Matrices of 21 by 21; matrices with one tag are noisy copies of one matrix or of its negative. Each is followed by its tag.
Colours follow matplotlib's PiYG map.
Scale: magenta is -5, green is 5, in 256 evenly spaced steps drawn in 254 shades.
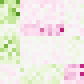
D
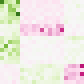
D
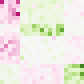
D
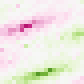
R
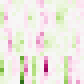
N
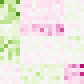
D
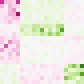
D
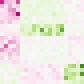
D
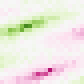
R
